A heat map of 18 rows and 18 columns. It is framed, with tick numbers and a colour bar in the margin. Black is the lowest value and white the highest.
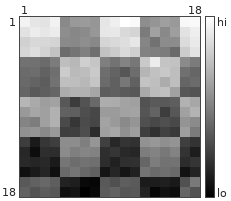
Lone odd cells: none. Slope: up to the top. Grain: checkered.
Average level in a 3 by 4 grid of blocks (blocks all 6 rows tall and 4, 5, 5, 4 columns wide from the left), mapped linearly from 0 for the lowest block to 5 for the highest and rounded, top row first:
5455
3233
0111
